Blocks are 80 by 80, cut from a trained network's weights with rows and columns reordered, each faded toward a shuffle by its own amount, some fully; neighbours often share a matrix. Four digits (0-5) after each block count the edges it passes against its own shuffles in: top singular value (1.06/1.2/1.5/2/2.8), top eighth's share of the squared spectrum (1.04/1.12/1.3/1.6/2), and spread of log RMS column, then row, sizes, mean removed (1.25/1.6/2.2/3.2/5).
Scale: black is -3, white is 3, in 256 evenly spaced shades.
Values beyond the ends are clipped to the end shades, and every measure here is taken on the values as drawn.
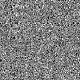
3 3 1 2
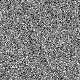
0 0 0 0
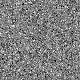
0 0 0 0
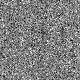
0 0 0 0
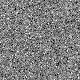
0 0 0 0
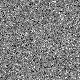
0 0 0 0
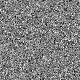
1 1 0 0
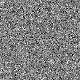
2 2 0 2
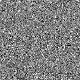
2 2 0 2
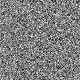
1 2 0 0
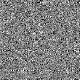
3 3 1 3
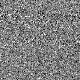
2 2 0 2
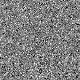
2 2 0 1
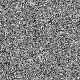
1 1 0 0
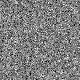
2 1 0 0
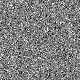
0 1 0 1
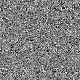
2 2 0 2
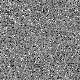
2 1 1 0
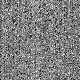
2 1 0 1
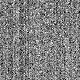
3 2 0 2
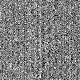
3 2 1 1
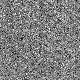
1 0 0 0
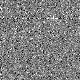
2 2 1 1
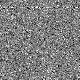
2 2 0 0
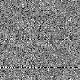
4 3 2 2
